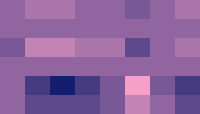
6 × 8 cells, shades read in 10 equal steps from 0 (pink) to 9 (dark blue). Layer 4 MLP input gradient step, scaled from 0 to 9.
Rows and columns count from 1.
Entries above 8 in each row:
0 0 0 0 1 0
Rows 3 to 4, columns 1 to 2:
5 2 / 4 4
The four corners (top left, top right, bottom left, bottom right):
4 3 4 6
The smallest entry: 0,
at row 5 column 6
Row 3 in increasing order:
2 2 3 3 3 4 5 6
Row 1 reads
4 3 3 4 4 5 4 3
